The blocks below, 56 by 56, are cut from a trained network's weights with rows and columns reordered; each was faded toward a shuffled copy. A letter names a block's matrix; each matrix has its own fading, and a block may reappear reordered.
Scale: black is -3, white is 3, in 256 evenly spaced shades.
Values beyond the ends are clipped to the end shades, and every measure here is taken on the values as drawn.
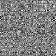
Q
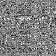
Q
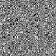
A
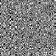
A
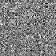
Q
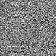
Q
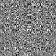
A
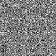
Q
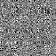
A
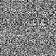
Q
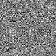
Q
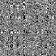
A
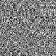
Q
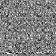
Q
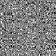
A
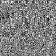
Q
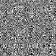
A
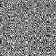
A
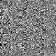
A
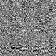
Q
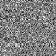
Q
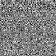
Q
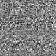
Q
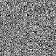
Q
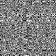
Q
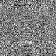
Q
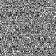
Q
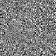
A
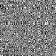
A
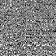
Q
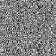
A
